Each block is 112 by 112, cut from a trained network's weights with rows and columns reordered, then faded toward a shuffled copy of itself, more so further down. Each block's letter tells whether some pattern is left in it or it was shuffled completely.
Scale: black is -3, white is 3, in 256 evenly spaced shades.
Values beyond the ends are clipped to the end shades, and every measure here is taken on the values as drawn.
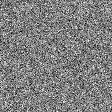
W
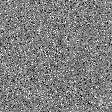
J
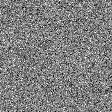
W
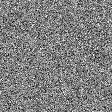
W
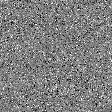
J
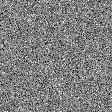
W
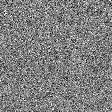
W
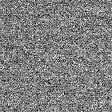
J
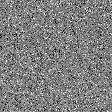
J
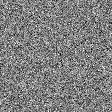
W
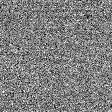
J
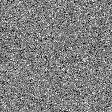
W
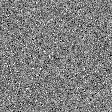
W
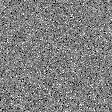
J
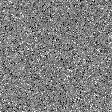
J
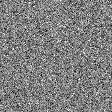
W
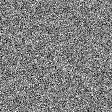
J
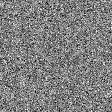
W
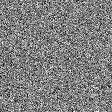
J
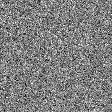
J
